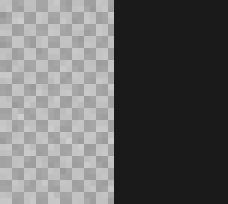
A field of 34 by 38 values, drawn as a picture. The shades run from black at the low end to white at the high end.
The table splits into one row of 2 panels. Panel 1,1: high, checkered. Panel 1,2: very low, flat.
